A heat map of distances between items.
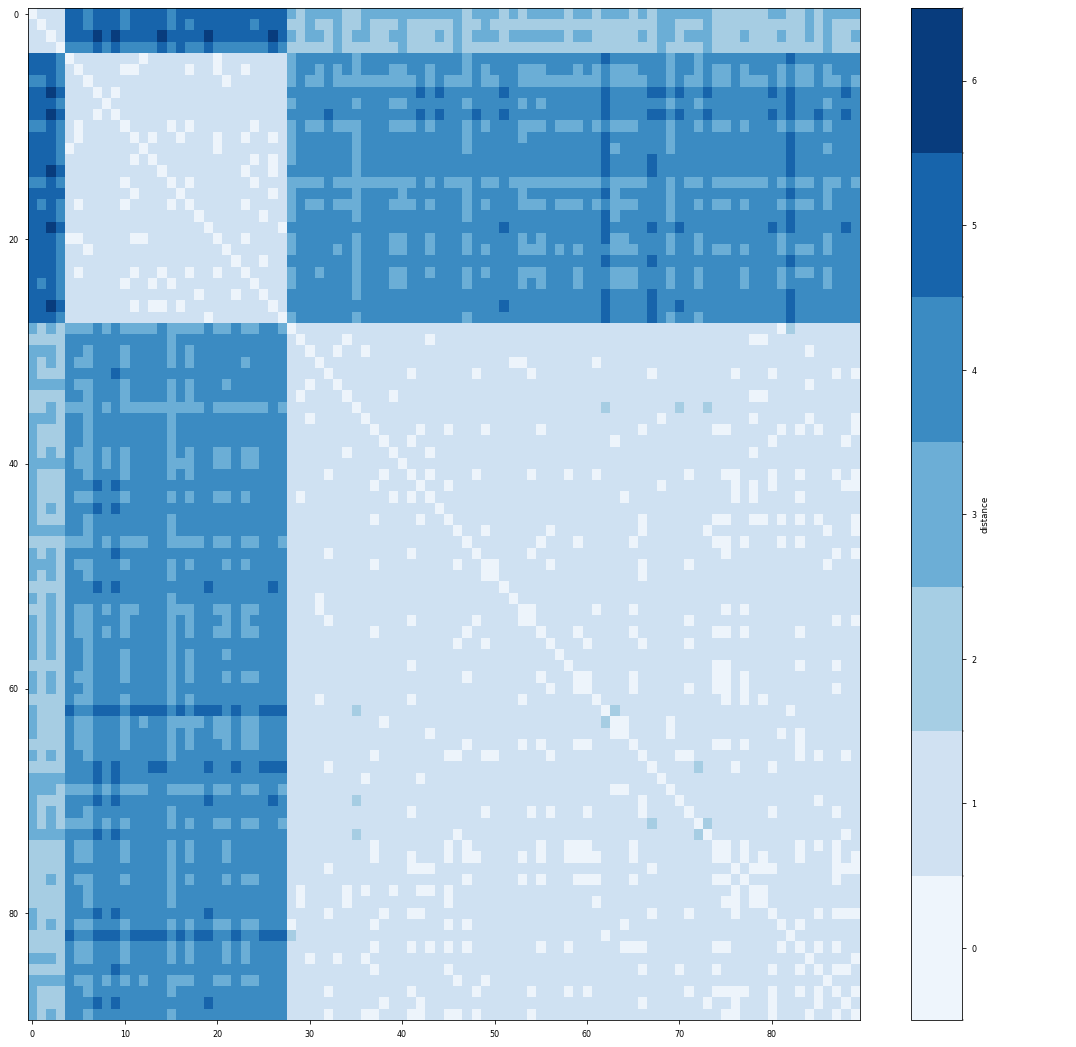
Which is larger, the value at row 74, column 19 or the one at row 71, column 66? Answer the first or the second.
the first
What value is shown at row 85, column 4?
4
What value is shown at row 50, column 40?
1
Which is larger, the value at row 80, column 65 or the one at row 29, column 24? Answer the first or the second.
the second
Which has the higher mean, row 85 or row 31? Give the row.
31
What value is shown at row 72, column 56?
1
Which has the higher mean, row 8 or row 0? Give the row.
0
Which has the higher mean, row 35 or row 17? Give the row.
17
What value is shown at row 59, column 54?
1
